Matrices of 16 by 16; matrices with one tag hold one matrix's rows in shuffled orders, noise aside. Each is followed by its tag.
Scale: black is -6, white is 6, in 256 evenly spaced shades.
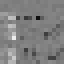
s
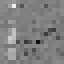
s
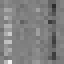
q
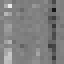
q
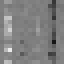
q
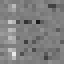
s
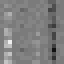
q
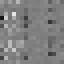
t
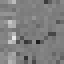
s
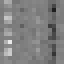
q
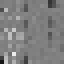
t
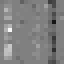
q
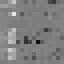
s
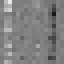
q
